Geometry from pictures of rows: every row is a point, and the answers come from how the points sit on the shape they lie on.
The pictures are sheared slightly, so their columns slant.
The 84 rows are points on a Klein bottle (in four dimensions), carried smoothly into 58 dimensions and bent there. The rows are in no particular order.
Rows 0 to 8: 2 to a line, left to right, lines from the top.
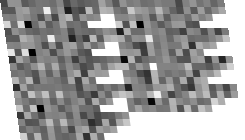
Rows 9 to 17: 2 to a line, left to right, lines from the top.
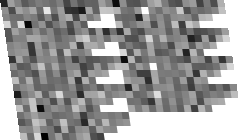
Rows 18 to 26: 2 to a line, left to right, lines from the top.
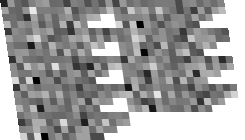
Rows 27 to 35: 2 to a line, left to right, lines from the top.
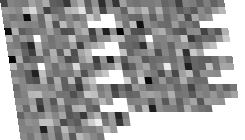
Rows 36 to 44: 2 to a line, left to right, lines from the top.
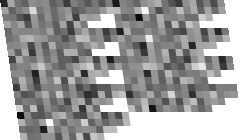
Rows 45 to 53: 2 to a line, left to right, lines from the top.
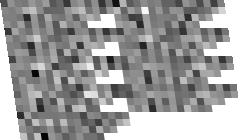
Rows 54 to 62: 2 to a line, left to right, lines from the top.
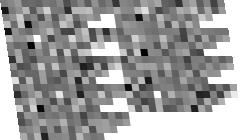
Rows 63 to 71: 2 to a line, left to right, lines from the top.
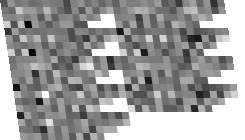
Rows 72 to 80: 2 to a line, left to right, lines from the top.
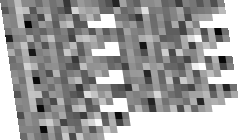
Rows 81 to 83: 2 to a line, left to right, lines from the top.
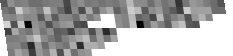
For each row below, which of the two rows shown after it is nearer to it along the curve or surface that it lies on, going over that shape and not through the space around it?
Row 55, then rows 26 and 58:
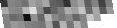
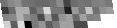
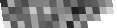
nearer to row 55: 58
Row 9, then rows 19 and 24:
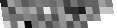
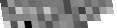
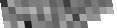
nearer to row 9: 19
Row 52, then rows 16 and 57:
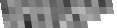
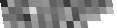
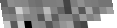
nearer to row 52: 57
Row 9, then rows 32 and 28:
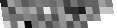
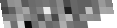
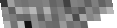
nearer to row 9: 32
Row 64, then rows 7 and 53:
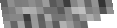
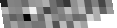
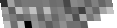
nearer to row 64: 7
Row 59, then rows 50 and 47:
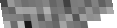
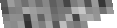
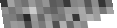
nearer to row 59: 50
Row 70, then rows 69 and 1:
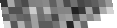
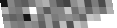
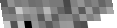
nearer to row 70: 69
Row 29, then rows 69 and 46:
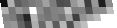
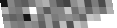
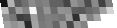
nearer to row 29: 46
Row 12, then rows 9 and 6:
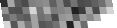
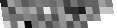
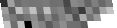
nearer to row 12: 9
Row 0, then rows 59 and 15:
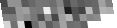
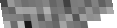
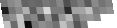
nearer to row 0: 15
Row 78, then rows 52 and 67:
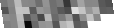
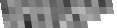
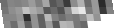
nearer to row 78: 67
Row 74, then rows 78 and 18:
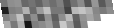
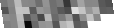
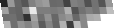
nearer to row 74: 78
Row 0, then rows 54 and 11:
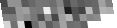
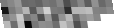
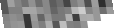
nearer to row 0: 54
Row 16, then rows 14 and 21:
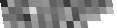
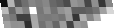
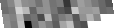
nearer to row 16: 14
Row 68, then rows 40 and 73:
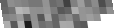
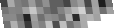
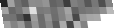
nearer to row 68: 40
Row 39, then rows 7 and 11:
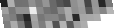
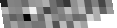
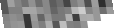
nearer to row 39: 11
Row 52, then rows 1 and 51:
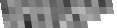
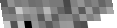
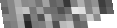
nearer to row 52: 1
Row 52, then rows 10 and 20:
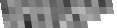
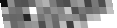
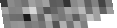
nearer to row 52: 20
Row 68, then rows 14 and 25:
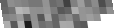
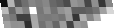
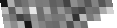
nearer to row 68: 25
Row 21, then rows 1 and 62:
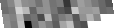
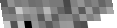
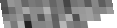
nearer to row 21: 1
